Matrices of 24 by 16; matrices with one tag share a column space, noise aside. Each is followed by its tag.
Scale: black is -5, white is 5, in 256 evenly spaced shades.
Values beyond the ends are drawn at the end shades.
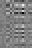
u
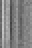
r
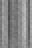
r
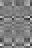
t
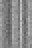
r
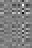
u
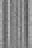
r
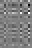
u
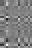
t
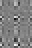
t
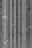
r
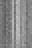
r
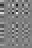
u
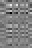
u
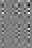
u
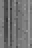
r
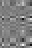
t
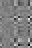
t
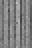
r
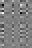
u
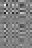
u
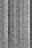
r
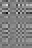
u
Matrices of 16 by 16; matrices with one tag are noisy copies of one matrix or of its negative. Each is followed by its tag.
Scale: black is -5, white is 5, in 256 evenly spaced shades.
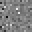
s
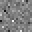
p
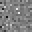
s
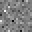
p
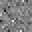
p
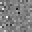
s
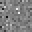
s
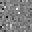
s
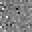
s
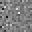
s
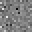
s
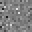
s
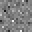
p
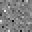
p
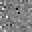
s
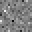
p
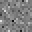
p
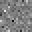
p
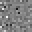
s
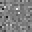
s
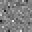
p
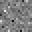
p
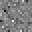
p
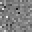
s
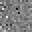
s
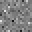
p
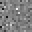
s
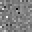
s
